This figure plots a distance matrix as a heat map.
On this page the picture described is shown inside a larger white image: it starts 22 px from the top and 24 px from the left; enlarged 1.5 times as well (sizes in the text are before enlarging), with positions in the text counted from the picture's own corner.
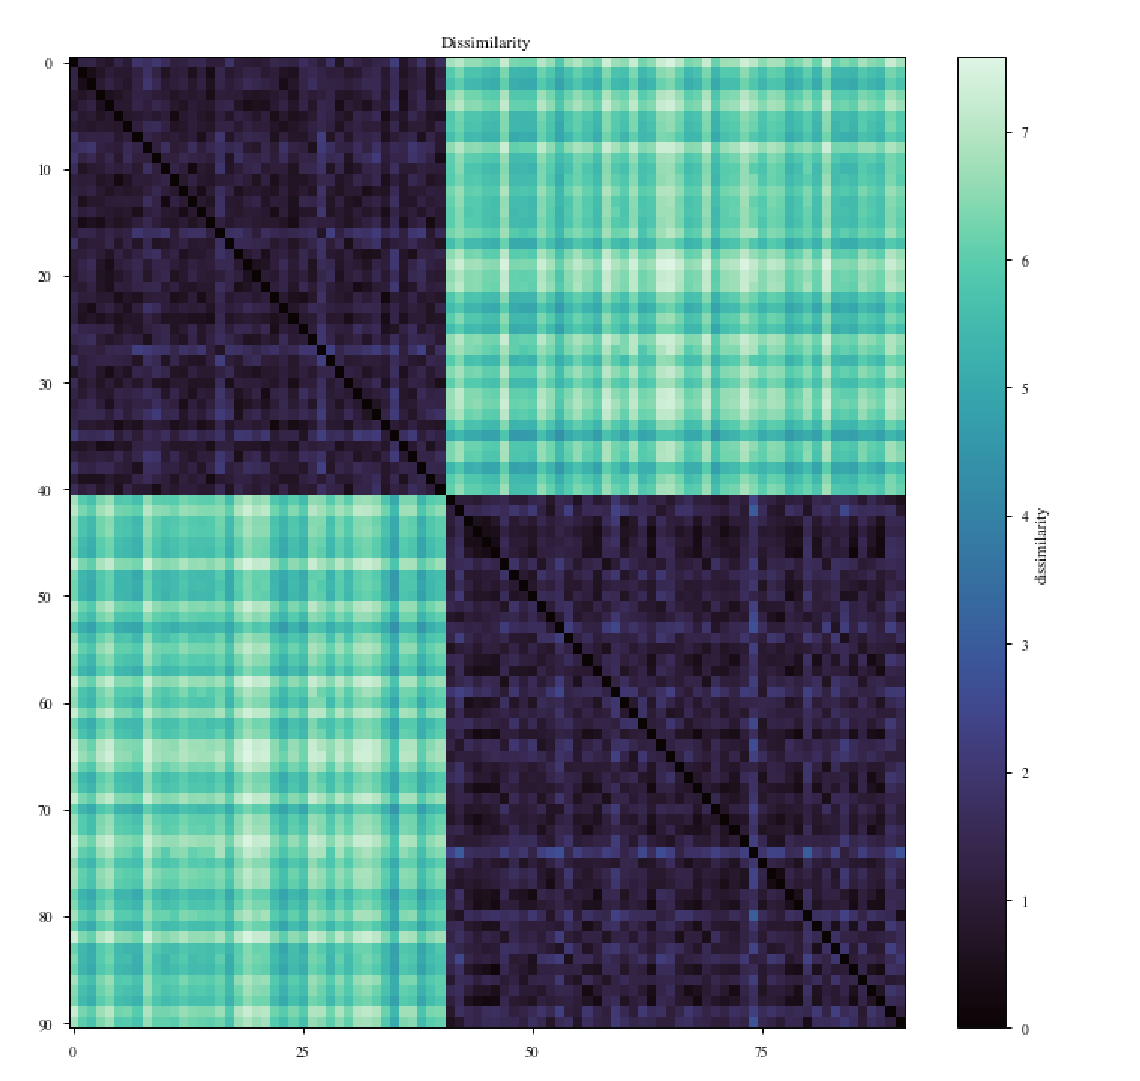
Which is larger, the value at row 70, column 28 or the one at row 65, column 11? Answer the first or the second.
the second
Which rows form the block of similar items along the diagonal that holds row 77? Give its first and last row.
41 to 90
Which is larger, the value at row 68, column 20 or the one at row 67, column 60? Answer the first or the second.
the first
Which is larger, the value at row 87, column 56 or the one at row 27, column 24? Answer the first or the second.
the second
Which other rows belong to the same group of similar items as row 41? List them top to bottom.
42, 43, 44, 45, 46, 47, 48, 49, 50, 51, 52, 53, 54, 55, 56, 57, 58, 59, 60, 61, 62, 63, 64, 65, 66, 67, 68, 69, 70, 71, 72, 73, 74, 75, 76, 77, 78, 79, 80, 81, 82, 83, 84, 85, 86, 87, 88, 89, 90
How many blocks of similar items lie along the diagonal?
2
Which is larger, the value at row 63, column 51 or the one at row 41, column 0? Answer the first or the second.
the second
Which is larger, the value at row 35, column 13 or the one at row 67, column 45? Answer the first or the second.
the first
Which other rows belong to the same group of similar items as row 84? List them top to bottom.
41, 42, 43, 44, 45, 46, 47, 48, 49, 50, 51, 52, 53, 54, 55, 56, 57, 58, 59, 60, 61, 62, 63, 64, 65, 66, 67, 68, 69, 70, 71, 72, 73, 74, 75, 76, 77, 78, 79, 80, 81, 82, 83, 85, 86, 87, 88, 89, 90
